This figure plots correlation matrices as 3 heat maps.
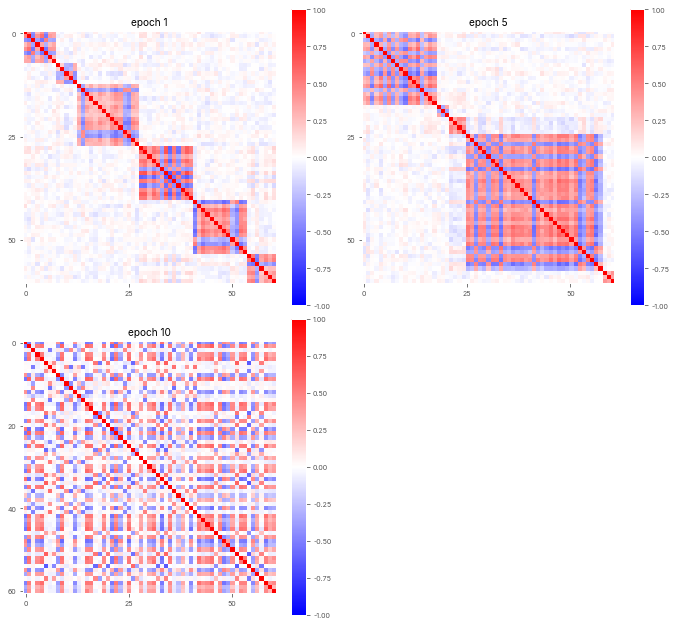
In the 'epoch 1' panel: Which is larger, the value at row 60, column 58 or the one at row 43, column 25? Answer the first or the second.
the first
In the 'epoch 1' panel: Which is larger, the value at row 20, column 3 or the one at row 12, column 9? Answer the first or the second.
the second
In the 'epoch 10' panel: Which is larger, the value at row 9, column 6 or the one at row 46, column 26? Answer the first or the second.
the first
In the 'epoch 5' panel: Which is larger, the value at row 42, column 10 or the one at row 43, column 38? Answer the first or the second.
the second
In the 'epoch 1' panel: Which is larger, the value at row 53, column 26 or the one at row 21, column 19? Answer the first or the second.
the second
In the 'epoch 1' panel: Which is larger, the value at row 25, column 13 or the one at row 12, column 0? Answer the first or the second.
the second
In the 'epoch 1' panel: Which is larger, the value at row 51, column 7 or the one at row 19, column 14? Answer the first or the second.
the first
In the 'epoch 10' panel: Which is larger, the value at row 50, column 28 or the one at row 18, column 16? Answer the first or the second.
the first
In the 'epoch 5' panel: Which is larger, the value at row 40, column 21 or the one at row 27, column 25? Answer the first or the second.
the first
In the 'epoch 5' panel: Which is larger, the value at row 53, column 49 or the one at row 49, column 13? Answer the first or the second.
the second
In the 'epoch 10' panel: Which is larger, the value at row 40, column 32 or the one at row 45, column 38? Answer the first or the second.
the second
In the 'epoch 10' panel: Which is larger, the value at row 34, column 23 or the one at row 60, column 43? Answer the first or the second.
the second
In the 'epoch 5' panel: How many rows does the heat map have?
61
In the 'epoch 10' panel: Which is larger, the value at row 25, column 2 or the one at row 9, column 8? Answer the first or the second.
the first
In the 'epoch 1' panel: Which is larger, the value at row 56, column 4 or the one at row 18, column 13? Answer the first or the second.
the second
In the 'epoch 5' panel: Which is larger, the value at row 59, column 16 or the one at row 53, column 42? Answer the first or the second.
the first
